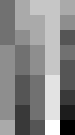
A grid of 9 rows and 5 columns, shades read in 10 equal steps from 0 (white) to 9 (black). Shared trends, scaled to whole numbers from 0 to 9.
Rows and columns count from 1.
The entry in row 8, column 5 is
8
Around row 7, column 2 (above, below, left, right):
6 7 4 5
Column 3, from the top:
2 3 3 4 4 5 5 5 6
